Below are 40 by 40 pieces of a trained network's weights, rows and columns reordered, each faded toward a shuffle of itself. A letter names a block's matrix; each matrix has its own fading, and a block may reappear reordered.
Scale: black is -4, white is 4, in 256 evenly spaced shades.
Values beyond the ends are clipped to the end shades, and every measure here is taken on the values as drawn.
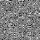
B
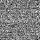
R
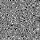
B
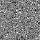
B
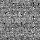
R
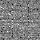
R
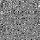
B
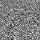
B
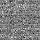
R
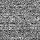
R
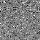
B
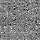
R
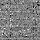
R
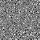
B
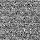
R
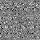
B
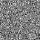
B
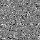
B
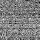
R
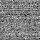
R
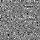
B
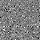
B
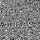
B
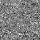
B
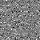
B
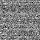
R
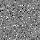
B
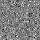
B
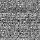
R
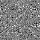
B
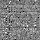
R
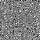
B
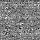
R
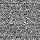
R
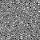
B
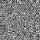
B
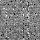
R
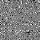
B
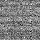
R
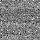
R
